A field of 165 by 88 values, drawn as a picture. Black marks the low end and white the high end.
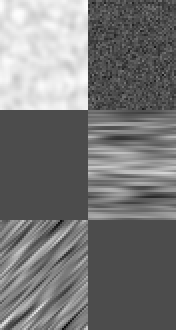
The table splits into 3 rows of 2 panels. Panel 1,1: very high, blotchy, faint in contrast. Panel 1,2: low, fine-grained. Panel 2,1: low, flat. Panel 2,2: middling, streaked across, strong in contrast. Panel 3,1: middling, slanting up to the right, strong in contrast. Panel 3,2: low, flat.
